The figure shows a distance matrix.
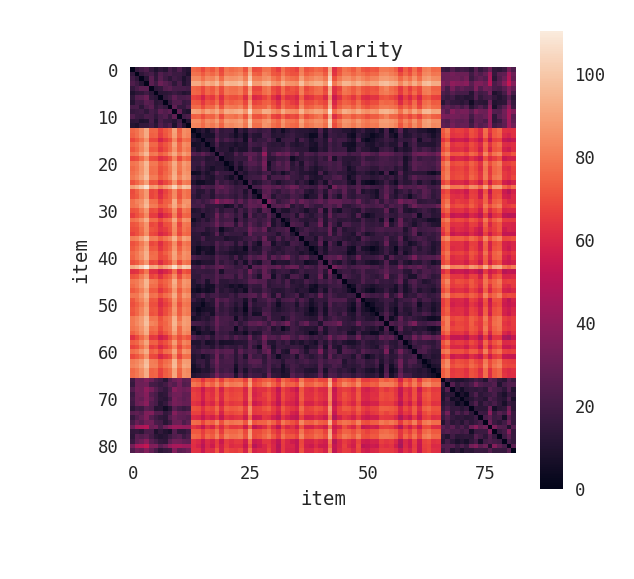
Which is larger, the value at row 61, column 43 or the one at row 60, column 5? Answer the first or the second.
the second
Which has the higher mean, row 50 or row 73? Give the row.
73
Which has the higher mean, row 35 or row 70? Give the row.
70
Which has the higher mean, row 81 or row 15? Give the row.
81
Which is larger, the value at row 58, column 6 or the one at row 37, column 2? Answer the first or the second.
the second
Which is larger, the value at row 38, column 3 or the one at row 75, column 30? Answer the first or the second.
the first
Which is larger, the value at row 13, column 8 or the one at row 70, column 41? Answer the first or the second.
the first
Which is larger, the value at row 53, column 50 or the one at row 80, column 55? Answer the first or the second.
the second
